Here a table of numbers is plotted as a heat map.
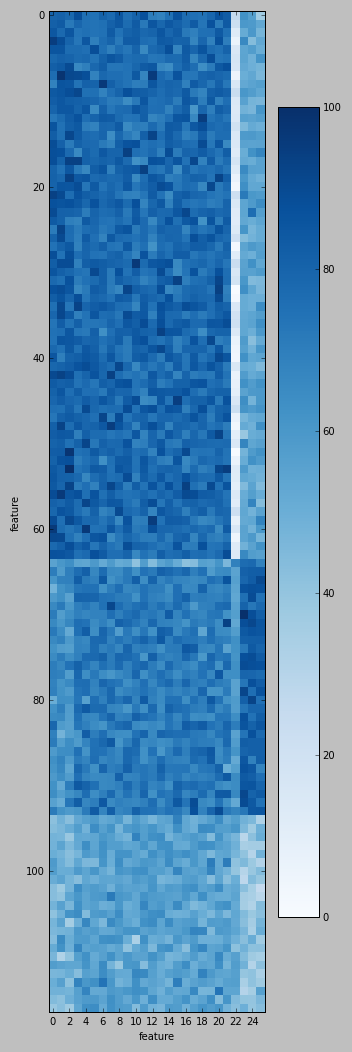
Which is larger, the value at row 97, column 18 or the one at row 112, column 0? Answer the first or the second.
the first
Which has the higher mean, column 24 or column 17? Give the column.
17
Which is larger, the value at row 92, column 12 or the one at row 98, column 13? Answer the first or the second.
the first
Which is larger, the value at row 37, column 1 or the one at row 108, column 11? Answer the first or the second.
the first
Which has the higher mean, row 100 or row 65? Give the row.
65
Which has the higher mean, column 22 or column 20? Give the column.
20
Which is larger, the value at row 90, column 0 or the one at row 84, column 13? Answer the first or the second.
the second
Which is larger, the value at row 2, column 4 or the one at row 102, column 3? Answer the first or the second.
the first
